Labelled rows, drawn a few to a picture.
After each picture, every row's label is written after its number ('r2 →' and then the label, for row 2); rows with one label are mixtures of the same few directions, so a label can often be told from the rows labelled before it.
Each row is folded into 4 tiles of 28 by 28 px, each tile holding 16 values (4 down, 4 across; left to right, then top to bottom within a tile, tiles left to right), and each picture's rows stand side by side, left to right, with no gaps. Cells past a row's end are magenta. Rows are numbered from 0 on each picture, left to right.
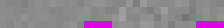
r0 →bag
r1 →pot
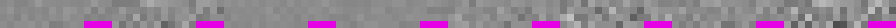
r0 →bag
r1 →bag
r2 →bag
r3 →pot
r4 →pot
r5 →pot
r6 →bag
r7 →bag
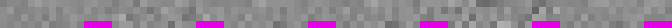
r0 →bag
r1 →pot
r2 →bag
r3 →bag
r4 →bag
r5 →bag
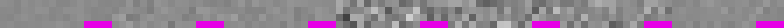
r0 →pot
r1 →pot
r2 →pot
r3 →pot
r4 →bag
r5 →bag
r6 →bag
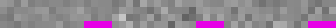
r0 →pot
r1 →pot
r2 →bag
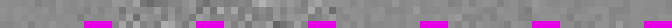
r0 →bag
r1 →bag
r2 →bag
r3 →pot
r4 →pot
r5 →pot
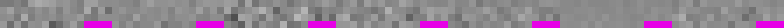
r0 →bag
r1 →bag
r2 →pot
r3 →pot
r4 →pot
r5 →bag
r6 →pot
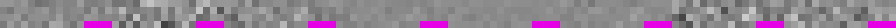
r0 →bag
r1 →bag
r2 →pot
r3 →pot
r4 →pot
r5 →pot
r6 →pot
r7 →pot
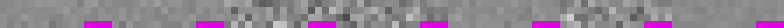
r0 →bag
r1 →bag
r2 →bag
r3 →pot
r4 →pot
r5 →pot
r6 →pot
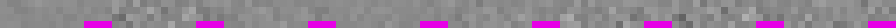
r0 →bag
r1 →pot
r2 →pot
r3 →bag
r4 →pot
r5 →pot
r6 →pot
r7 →bag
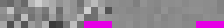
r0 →bag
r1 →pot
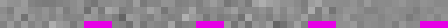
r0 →bag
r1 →pot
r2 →bag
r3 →pot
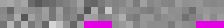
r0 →bag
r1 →pot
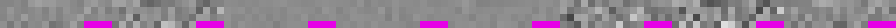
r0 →bag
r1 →bag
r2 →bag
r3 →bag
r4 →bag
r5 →pot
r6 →bag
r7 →bag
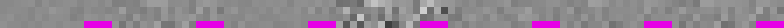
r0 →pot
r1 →bag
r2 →bag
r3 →bag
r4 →pot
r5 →bag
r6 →bag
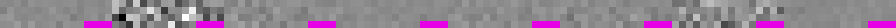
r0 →pot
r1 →pot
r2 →pot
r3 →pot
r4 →pot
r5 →pot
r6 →bag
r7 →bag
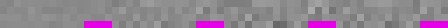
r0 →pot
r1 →bag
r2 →bag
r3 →bag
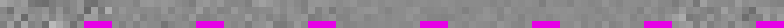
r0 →bag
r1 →bag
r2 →bag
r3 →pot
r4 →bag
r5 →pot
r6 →pot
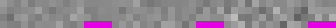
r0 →pot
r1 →bag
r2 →pot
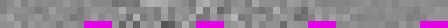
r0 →pot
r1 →bag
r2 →pot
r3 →pot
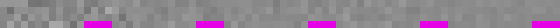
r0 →bag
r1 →pot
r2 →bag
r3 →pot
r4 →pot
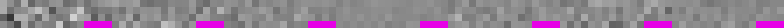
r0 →pot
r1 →bag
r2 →pot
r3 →bag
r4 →pot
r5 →bag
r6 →bag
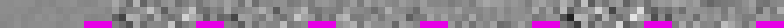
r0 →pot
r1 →pot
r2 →pot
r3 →pot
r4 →bag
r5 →pot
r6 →bag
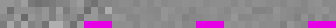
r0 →bag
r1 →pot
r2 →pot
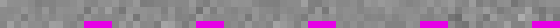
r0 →bag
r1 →bag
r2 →bag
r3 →bag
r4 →pot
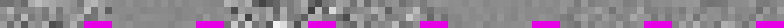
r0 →bag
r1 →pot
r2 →bag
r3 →pot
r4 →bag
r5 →pot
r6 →bag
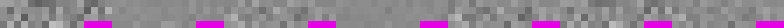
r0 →bag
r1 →bag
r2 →pot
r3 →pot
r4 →pot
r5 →bag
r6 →pot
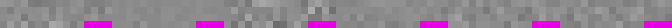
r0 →bag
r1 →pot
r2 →bag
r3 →bag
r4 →pot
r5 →pot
